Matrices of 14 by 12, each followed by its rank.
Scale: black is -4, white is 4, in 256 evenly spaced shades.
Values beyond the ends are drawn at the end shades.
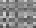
two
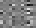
two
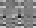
two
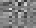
two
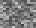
full rank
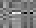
two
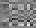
two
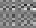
two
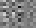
two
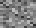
full rank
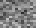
full rank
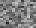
full rank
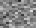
full rank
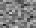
full rank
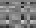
two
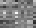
two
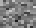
full rank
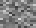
full rank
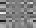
two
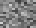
full rank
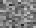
full rank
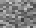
full rank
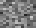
full rank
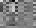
two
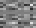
two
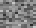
full rank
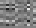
two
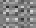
two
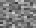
full rank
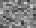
full rank
